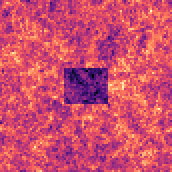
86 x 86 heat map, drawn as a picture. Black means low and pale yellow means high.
Grain: blotchy. Odd patch: lower, in the centre. Stripes: none. Slope: none. Ninth with the lowest average: centre.
